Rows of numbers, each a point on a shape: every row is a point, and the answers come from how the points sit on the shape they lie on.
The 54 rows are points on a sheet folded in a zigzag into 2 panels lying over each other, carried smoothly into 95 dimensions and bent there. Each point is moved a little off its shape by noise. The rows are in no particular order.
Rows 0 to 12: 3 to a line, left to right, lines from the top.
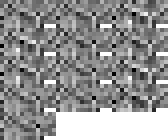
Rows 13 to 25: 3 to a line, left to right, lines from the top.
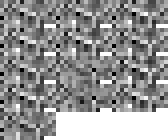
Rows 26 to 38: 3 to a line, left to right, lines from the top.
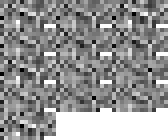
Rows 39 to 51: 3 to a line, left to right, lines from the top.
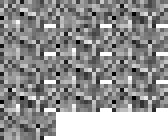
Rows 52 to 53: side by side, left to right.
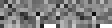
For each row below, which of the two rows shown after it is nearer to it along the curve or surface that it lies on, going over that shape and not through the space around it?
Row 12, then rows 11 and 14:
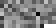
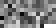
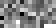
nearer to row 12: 11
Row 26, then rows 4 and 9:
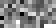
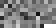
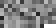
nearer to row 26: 4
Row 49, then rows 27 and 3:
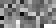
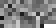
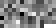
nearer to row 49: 3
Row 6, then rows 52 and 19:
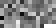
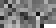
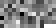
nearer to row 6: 19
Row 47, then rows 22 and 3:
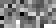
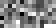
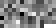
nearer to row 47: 22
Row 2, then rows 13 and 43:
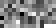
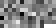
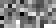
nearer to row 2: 13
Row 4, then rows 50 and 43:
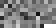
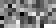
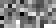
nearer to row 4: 43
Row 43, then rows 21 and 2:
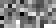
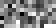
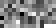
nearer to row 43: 21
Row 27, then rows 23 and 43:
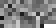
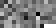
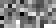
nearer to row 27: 23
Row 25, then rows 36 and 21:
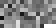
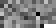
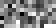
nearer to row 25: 21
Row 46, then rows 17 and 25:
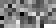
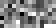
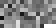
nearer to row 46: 17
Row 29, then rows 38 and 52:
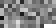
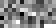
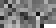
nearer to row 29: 38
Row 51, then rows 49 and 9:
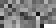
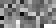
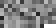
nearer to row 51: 9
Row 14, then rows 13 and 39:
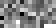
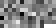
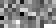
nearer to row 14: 39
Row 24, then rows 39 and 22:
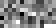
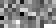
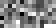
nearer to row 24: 22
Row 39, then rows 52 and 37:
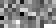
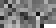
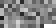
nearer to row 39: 37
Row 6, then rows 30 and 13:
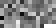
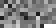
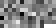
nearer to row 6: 30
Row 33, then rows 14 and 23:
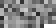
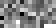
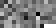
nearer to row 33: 23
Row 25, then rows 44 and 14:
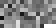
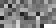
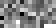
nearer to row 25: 44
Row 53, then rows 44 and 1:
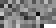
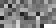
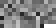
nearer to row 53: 44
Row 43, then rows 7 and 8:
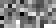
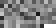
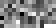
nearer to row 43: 8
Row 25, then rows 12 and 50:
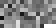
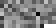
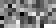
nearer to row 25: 50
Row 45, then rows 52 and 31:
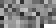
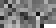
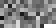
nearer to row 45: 52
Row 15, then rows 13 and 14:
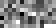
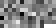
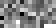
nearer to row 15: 13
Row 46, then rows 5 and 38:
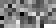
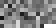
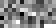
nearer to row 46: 38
